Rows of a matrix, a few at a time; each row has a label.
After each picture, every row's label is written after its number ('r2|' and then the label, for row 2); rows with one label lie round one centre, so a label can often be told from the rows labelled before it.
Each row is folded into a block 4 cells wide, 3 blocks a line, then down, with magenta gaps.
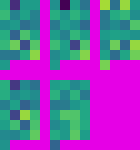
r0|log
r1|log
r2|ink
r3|log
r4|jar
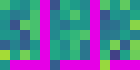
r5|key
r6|jar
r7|ink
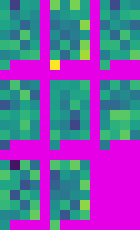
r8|log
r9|ink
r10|log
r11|jar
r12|key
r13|jar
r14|log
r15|ink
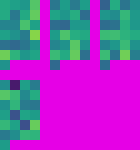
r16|key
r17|jar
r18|jar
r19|log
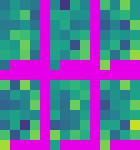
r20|jar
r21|log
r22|ink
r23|ink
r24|key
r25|ink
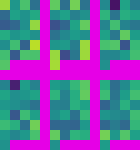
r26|ink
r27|ink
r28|log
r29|log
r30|key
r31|key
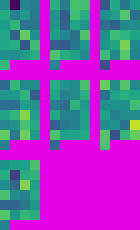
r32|log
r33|key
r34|jar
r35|jar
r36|key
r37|ink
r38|key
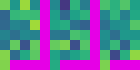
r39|ink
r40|log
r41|ink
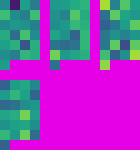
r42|log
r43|key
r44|ink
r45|jar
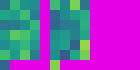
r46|jar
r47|ink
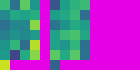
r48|ink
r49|jar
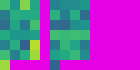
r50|ink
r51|jar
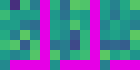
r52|log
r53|key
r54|key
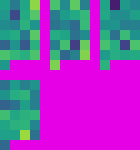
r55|key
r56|ink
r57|log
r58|jar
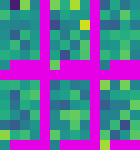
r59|log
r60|ink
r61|jar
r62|key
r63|jar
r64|ink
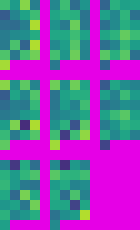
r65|ink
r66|jar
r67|jar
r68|ink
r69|ink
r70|jar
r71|log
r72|log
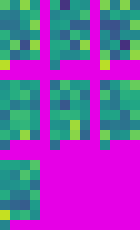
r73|ink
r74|log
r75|ink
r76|jar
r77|jar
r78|key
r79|key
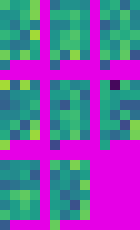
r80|key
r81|jar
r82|jar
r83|ink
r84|jar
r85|log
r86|jar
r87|ink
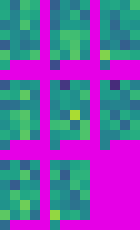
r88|key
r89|jar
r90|key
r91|jar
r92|log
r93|log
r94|jar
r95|key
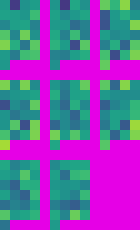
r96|log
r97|log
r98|ink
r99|ink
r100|key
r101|ink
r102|key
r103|key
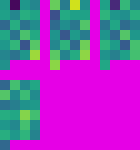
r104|log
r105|ink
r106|log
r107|jar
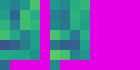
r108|key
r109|key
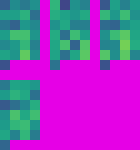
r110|jar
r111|log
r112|jar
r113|jar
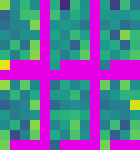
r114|ink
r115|log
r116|log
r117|ink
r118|jar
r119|ink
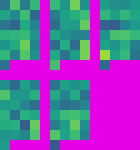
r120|jar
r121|ink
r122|jar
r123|log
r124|jar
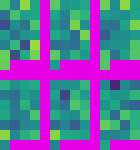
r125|ink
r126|key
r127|ink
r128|key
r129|key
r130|log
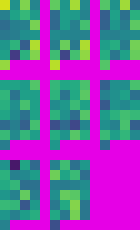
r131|ink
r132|ink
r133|ink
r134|key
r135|key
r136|jar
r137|log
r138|jar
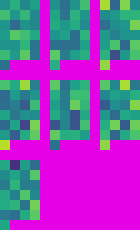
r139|jar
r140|key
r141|ink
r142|ink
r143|key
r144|ink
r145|log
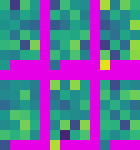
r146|log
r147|jar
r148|ink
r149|jar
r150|ink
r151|log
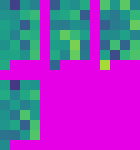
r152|log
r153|jar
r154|ink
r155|log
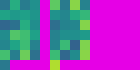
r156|jar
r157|ink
